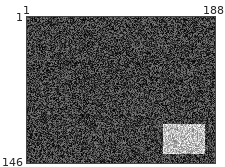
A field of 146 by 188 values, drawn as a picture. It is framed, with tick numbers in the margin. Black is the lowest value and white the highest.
The bottom right is the ninth with the highest average. Overall the values sit about 30% of the way up the scale. In the bottom right lies a patch that is higher than the rest. There are no regular stripes.
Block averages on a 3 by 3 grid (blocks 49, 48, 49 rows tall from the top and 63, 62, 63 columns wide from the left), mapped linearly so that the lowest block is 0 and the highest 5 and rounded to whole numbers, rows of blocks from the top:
000 | 000 | 005
